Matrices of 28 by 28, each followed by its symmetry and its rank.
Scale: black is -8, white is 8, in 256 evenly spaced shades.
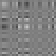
symmetric, rank one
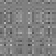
neither, rank two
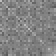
symmetric, rank five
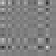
symmetric, rank one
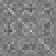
symmetric, rank five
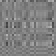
neither, rank two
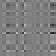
neither, rank one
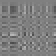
neither, rank two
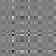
neither, rank one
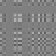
symmetric, rank one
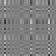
neither, rank one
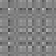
symmetric, rank one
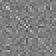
symmetric, rank five
